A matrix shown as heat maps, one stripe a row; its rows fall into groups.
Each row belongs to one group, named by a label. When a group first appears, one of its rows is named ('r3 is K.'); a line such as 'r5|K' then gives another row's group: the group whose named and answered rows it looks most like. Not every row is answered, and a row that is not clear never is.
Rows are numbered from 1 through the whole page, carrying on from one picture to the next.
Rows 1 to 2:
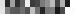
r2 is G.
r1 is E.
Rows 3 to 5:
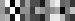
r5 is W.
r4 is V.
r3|W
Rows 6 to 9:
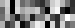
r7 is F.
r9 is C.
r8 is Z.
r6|W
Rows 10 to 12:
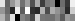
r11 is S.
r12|V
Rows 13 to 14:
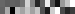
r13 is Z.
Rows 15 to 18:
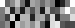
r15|G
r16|Z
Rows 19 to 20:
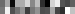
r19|F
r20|G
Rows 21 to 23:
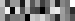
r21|E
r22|W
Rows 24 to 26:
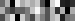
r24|F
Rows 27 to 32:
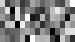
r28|W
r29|S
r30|V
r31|Z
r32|C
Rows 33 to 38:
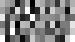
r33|E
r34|S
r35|C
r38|G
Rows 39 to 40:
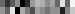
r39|C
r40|V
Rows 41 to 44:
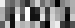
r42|S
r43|S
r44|F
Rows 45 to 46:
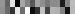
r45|V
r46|S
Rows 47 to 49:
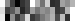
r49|E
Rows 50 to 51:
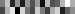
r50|Z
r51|V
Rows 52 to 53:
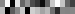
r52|W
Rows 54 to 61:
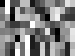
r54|Z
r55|W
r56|F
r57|C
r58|Z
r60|S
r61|S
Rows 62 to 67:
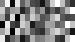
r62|W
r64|V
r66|W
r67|G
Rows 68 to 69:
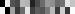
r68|Z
